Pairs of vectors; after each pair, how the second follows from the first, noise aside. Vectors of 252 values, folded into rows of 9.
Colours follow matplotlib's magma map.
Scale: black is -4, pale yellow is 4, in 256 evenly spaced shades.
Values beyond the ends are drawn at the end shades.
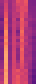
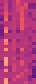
partly zeroed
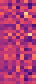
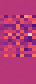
partly zeroed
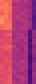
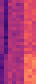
reversed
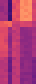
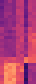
reversed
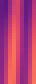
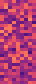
shuffled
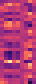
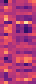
reversed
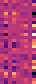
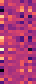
reversed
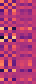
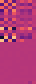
partly zeroed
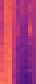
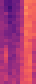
reversed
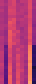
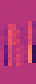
partly zeroed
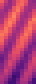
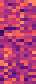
shuffled
